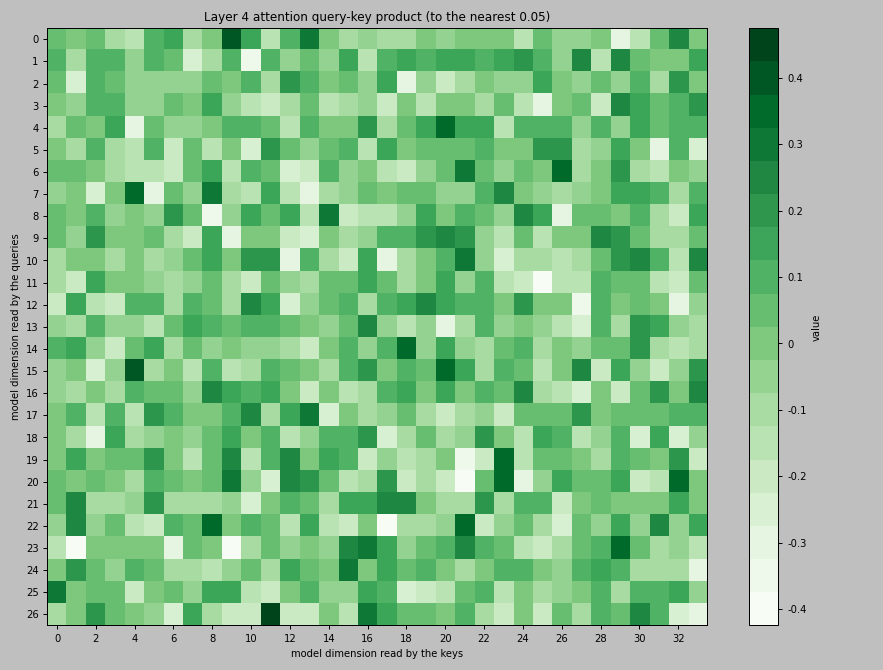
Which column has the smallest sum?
25
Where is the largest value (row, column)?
26 11
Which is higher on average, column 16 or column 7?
column 16
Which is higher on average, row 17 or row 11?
row 17
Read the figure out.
Title: Layer 4 attention query-key product (to the nearest 0.05)
x-axis: model dimension read by the keys, ticks 0 2 4 6 8 10 12 14 16 18 20 22 24 26 28 30 32
y-axis: model dimension read by the queries, ticks 0 1 2 3 4 5 6 7 8 9 10 11 12 13 14 15 16 17 18 19 20 21 22 23 24 25 26 (0 at the top)
Colour bar: value, ticks -0.4 -0.3 -0.2 -0.1 0 0.1 0.2 0.3 0.4
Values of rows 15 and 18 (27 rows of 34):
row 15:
-0.05 0 -0.25 -0.05 0.4 -0.1 0 -0.15 0.1 -0.15 -0.1 0.1 0.05 0 -0.1 0.1 0.2 0 0.1 0.05 0.35 0.15 -0.1 0.1 0.05 -0.15 0 0.25 -0.2 0.15 -0.05 -0.2 -0.05 0.2
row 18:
0 -0.1 -0.3 0.15 -0.1 -0.05 0 -0.05 0.05 0.15 0 0.1 -0.15 -0.05 0.1 0.1 0.2 -0.25 -0.1 0.05 -0.1 -0.05 0.2 0 -0.15 0.15 0.1 -0.15 -0.05 0.1 -0.25 0.15 -0.25 -0.05
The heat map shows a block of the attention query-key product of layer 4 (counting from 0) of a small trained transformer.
